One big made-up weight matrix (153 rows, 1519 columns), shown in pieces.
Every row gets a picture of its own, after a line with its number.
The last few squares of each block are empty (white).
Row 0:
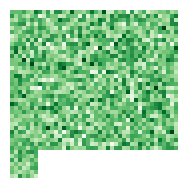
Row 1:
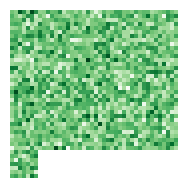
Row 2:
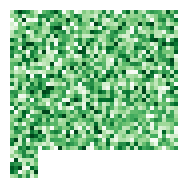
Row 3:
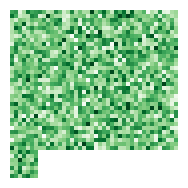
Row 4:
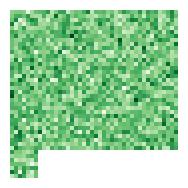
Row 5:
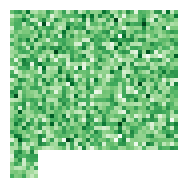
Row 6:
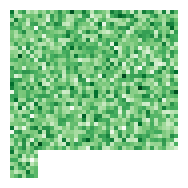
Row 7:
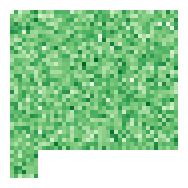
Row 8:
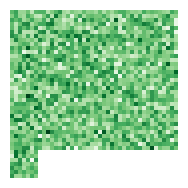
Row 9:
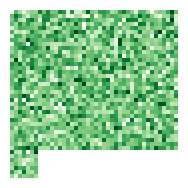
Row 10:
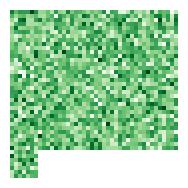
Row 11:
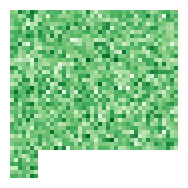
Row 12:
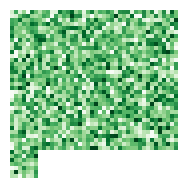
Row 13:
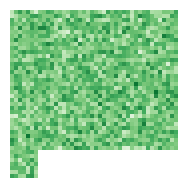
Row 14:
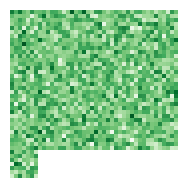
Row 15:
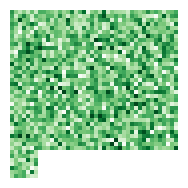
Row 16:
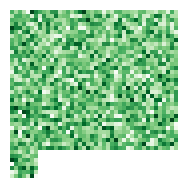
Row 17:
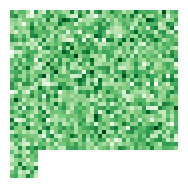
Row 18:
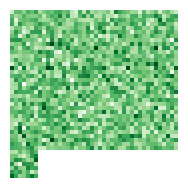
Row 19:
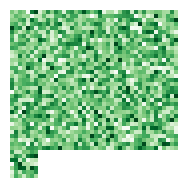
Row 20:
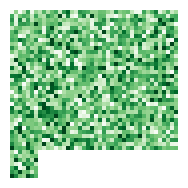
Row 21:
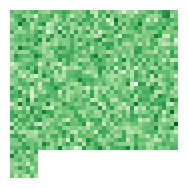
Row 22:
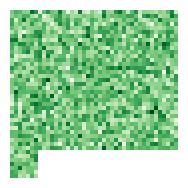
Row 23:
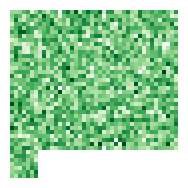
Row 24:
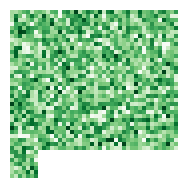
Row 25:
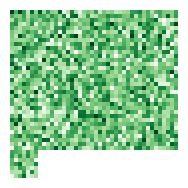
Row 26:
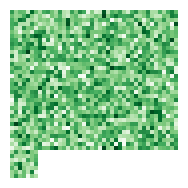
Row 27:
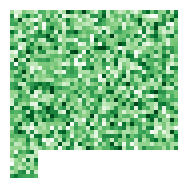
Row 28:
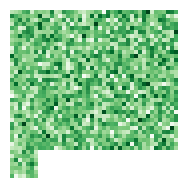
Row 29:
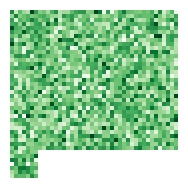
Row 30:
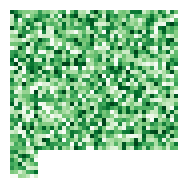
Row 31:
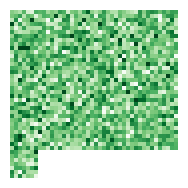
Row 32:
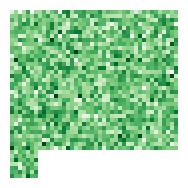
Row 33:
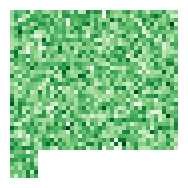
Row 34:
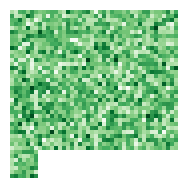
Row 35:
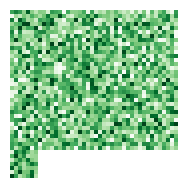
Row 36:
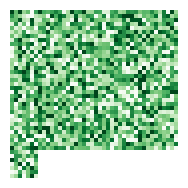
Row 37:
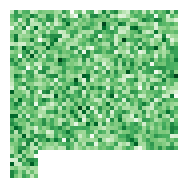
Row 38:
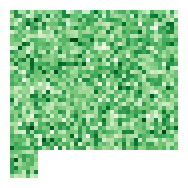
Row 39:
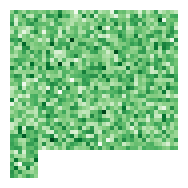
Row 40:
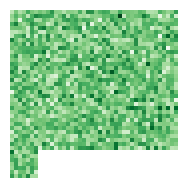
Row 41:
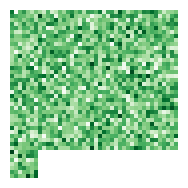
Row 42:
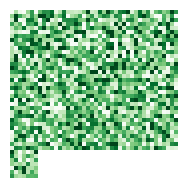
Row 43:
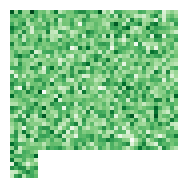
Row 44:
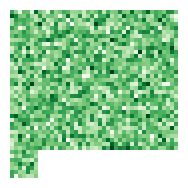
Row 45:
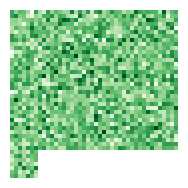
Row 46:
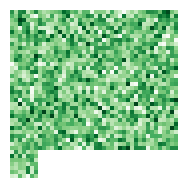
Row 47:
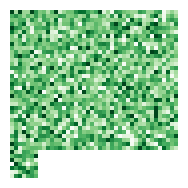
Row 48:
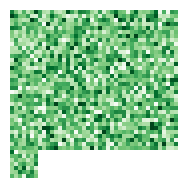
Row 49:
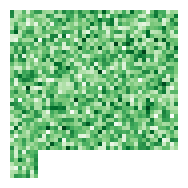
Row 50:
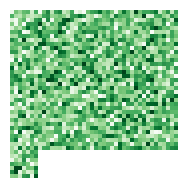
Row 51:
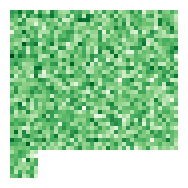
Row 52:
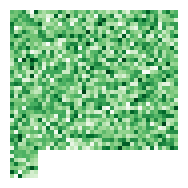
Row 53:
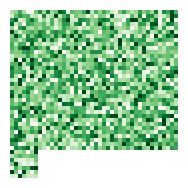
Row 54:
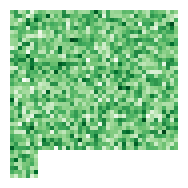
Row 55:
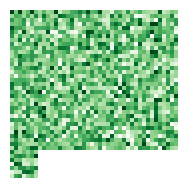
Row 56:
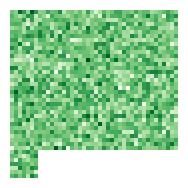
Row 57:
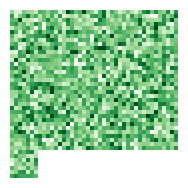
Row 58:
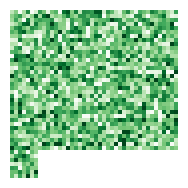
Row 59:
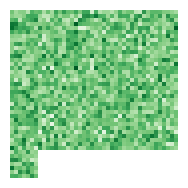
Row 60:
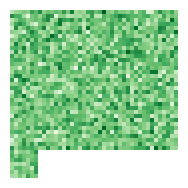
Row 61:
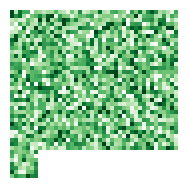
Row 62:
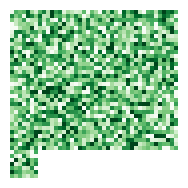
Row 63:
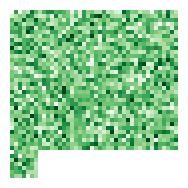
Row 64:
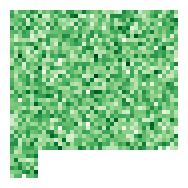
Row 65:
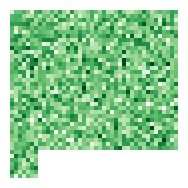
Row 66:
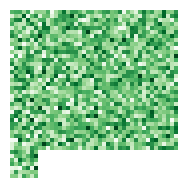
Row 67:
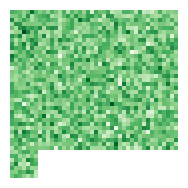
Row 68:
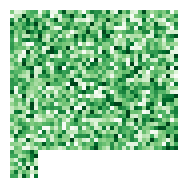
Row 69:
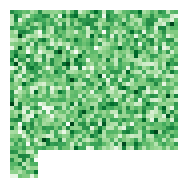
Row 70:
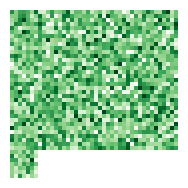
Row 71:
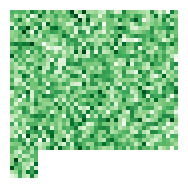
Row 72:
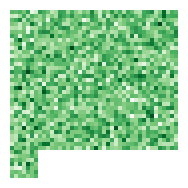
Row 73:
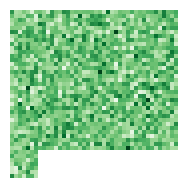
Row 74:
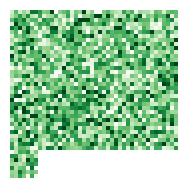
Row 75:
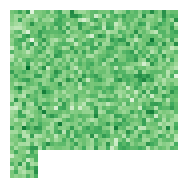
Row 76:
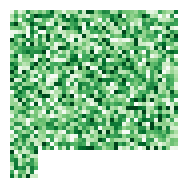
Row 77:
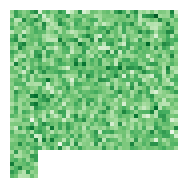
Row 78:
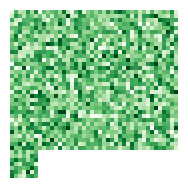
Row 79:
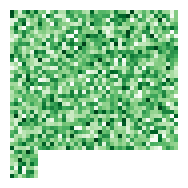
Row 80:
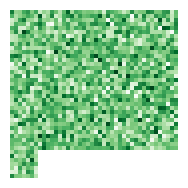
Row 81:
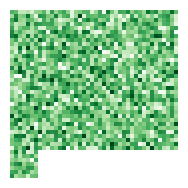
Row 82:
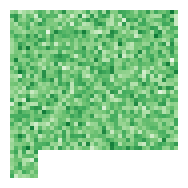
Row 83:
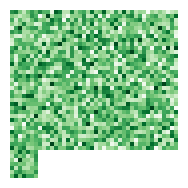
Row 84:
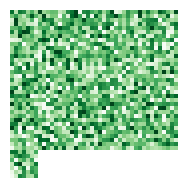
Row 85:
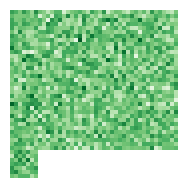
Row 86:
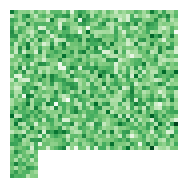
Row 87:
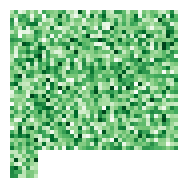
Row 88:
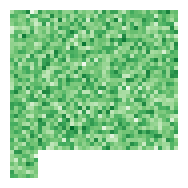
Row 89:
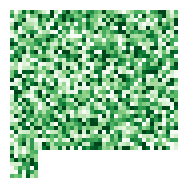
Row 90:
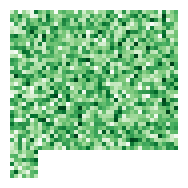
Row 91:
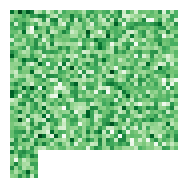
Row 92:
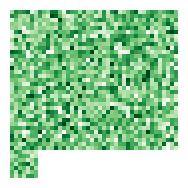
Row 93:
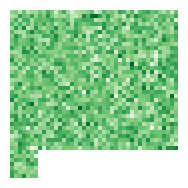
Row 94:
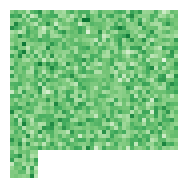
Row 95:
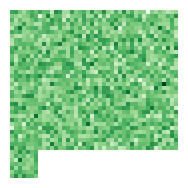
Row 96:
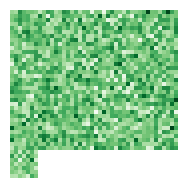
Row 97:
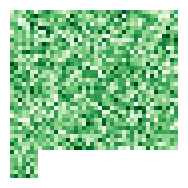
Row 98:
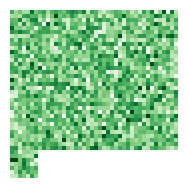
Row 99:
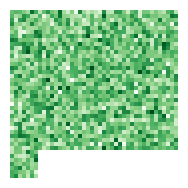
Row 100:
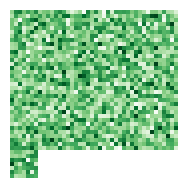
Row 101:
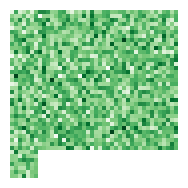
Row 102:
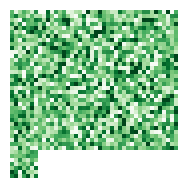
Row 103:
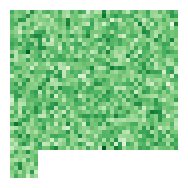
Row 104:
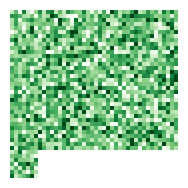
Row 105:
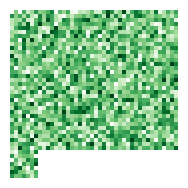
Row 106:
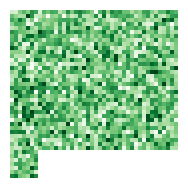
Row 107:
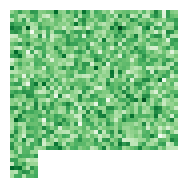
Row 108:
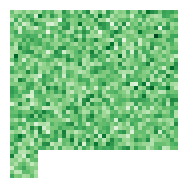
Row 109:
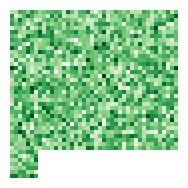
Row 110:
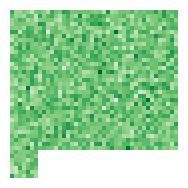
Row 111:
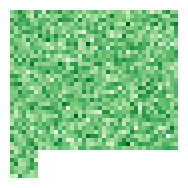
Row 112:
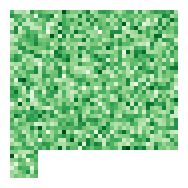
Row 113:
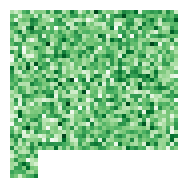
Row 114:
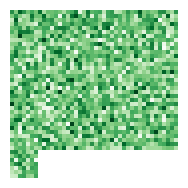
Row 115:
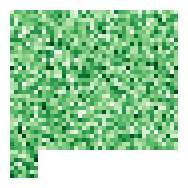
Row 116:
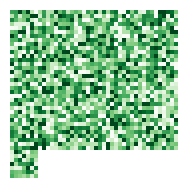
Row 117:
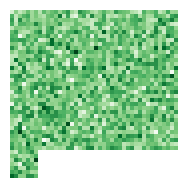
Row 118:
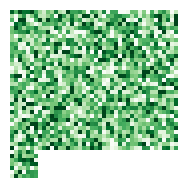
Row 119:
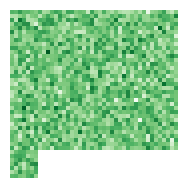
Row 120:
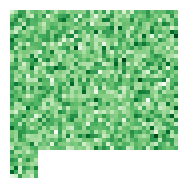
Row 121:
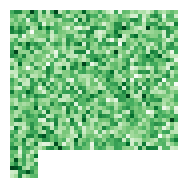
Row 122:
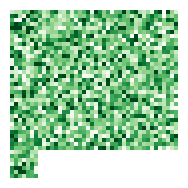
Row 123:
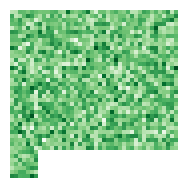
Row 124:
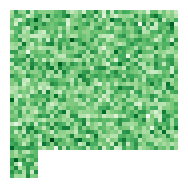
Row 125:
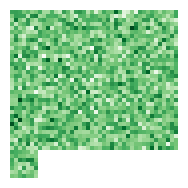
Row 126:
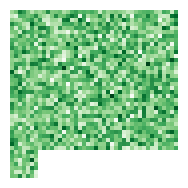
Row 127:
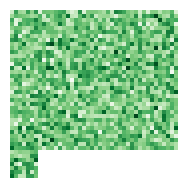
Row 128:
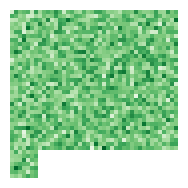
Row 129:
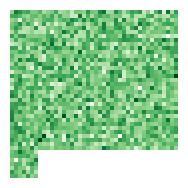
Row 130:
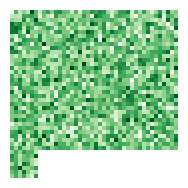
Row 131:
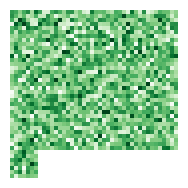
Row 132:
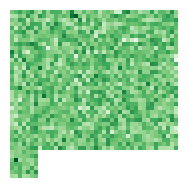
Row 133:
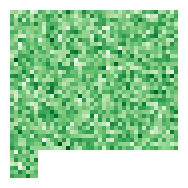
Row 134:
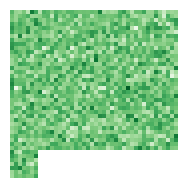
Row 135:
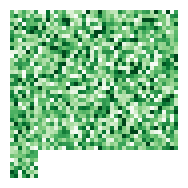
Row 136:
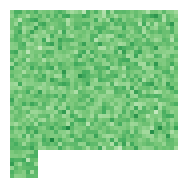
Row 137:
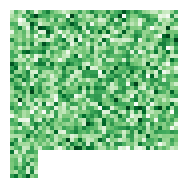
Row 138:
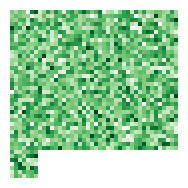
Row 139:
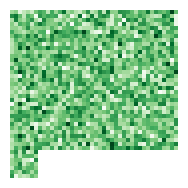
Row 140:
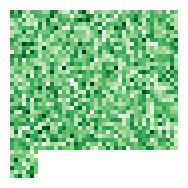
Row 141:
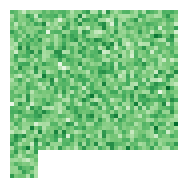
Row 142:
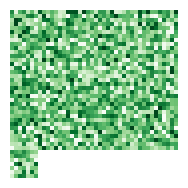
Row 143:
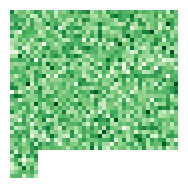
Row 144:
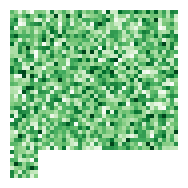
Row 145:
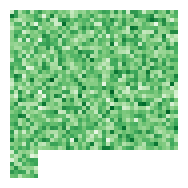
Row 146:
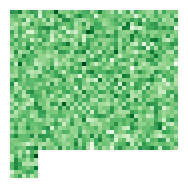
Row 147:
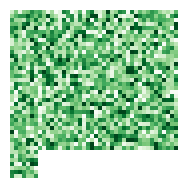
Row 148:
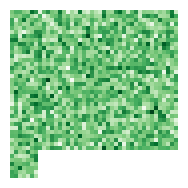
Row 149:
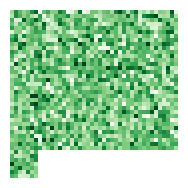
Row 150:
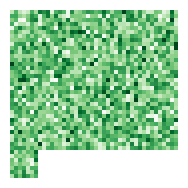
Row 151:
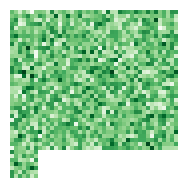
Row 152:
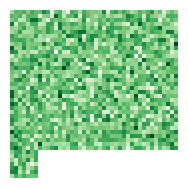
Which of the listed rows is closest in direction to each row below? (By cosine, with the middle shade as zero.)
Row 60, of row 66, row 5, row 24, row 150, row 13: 150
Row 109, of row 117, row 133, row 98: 117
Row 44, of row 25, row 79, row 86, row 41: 79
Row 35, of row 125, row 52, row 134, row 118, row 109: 118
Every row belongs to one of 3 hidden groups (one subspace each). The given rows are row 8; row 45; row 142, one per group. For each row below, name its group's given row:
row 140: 45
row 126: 8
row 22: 142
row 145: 45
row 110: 8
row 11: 142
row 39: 142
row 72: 45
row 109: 142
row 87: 142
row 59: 45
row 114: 142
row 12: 45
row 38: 142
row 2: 45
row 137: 8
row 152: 8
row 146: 45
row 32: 142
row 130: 45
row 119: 8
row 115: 142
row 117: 142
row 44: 8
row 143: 45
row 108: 8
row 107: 45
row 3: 8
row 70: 8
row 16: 45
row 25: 142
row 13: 8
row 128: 45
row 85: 8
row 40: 8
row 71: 45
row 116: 45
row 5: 45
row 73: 8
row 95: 8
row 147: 45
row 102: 45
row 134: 45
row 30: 142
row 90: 45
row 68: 45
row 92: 45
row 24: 142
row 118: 8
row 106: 142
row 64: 45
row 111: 8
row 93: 45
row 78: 142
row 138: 45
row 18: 142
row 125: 45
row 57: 142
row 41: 45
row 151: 8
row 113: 45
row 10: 8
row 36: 45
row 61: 45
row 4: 8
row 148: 142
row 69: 142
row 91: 45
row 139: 8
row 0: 8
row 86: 8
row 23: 142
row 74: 45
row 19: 45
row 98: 45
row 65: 8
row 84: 142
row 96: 8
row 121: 45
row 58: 142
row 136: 142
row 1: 142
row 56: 142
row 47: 45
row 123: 142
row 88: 45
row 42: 8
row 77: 142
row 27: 142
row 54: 142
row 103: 142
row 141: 8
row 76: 8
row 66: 45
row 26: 142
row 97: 8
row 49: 8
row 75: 45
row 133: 142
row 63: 45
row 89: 8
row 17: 45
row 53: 8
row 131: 8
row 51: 45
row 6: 45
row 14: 45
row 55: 45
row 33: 142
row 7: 45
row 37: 45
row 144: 8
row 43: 45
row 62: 45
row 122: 45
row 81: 8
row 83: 8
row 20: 142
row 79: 8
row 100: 142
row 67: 45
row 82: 8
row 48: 45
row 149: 142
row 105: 45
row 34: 142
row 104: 45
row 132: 45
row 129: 45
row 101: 45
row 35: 8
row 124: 142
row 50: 45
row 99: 142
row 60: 8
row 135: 45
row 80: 8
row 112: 8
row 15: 142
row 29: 45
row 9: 8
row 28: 8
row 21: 8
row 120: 8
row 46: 8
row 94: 45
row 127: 142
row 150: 8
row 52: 8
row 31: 8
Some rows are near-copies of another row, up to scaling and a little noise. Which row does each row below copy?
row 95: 83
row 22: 148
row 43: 47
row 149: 77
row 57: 27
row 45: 17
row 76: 40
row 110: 73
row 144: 151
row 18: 115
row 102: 135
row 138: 19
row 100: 136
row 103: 26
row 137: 97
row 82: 139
